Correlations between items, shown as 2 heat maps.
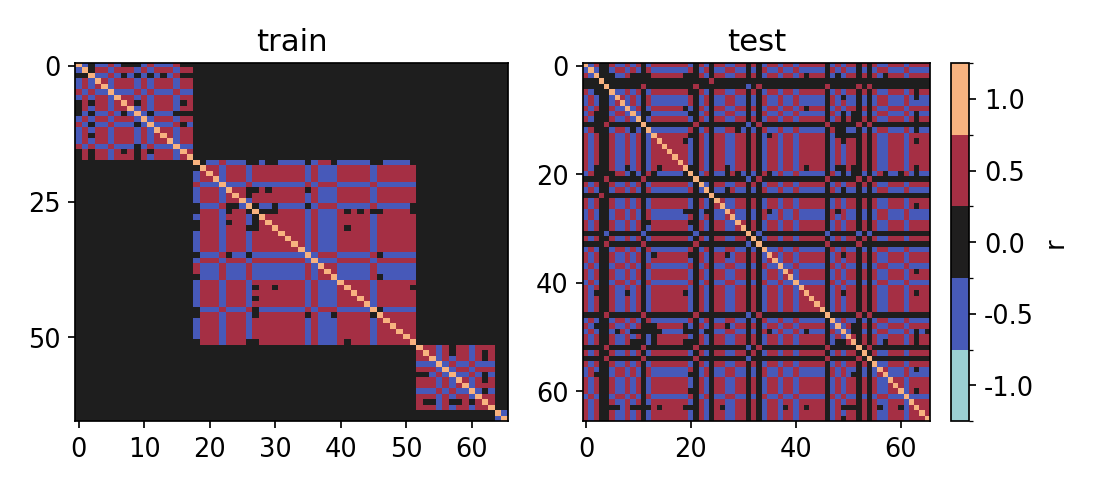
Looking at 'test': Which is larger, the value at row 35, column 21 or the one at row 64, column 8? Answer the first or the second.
the second
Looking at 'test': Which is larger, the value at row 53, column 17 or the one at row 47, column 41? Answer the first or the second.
the first
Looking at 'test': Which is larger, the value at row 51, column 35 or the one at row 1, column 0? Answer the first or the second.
the first
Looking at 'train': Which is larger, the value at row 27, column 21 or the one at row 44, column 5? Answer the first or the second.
the first
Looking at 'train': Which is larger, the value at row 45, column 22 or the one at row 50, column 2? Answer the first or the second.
the first
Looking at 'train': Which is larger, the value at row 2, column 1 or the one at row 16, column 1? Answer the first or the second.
the second
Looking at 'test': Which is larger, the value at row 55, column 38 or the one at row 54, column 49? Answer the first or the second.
the first
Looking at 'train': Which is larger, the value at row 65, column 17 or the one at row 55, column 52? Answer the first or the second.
the first
